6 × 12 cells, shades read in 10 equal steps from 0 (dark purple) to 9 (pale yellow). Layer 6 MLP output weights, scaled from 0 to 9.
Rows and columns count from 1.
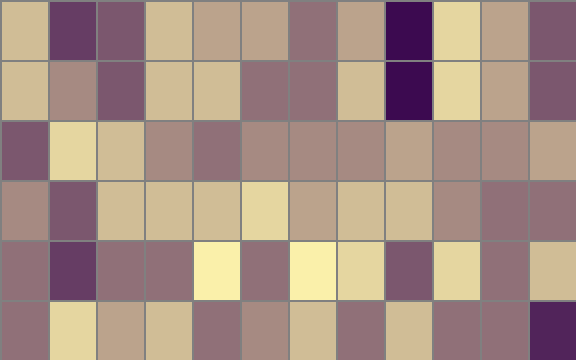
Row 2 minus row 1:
0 3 0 0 1 -2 0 1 0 0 0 0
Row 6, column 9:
7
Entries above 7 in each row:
1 1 1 1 4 1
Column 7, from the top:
4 4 5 6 9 7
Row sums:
58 61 64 70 66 61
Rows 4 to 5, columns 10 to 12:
5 4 4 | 8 4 7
